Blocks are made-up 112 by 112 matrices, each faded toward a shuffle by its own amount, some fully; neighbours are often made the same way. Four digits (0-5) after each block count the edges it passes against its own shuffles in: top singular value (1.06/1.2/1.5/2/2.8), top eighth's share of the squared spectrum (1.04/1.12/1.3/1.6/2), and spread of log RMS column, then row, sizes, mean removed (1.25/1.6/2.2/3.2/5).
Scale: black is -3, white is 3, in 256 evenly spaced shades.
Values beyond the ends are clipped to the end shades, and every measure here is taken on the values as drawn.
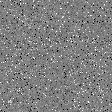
2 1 0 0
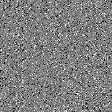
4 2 2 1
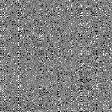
4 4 3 2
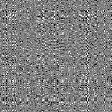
5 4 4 3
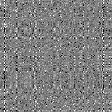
5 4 3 2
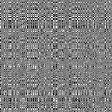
5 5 4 4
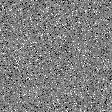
2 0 0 0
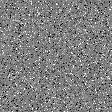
0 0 0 0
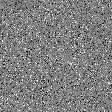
2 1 0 0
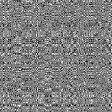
5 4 3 3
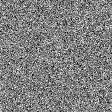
1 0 0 0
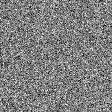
1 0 0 0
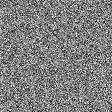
0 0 0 0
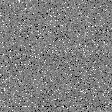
1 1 0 1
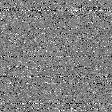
2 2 0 3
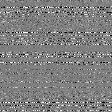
3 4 0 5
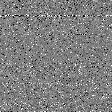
2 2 0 2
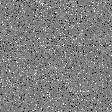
1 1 0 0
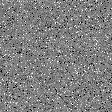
0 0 0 0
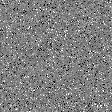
0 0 0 1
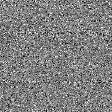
0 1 0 3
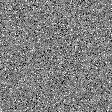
0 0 0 0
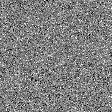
0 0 0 1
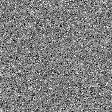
0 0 0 1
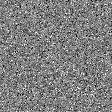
0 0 0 0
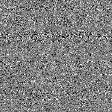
1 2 0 3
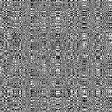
5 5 4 4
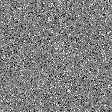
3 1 0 0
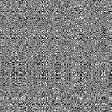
5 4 3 3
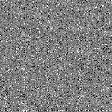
4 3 2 2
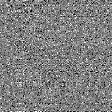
4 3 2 2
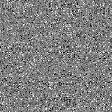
4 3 1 2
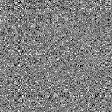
4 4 2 3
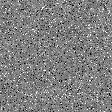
2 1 0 0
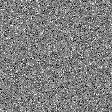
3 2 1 0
